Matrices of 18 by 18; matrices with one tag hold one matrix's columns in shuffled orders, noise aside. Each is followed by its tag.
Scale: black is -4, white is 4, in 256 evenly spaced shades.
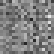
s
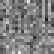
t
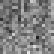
t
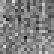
t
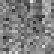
t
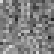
t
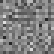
s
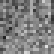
t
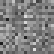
s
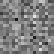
s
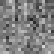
t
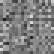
s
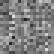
s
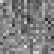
t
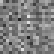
s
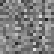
s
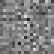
s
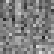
t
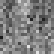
t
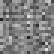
s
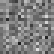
s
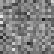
s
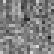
t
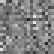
s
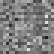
s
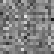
s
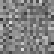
s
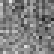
t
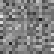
s
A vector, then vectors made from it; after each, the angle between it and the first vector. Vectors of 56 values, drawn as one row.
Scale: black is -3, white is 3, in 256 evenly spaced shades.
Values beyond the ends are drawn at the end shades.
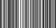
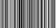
nearly opposite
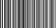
orthogonal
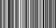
nearly parallel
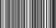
orthogonal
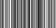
partly opposed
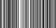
nearly parallel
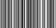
orthogonal
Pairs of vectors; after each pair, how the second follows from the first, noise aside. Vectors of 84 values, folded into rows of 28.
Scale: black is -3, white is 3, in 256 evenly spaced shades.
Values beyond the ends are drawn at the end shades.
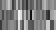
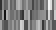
wrapped around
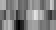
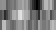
reversed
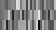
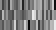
wrapped around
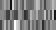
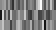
reversed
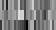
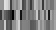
wrapped around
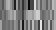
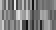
reversed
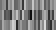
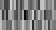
reversed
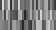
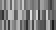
wrapped around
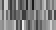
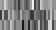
reversed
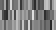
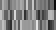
wrapped around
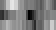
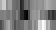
reversed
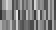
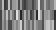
reversed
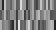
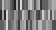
wrapped around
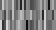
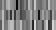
wrapped around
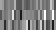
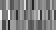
wrapped around
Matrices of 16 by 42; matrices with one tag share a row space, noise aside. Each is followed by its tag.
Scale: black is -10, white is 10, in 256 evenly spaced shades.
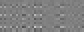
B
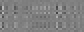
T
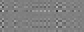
T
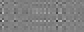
T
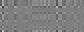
T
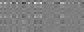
B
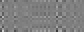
T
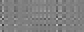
T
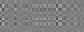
T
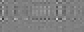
T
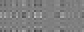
B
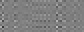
T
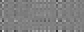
T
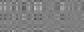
B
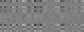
B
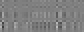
T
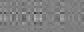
B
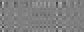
T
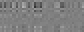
B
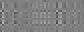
T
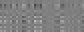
B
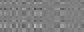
B
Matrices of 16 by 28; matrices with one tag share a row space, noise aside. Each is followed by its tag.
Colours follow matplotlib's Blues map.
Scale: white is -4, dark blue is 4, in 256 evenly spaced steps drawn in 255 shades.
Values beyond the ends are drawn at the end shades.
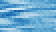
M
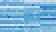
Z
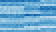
Z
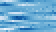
M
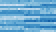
Z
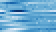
M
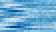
M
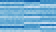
Z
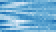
M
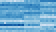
Z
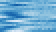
M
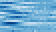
M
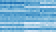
Z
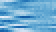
M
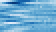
M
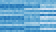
Z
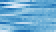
M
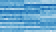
Z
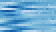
M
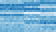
Z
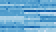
Z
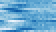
M
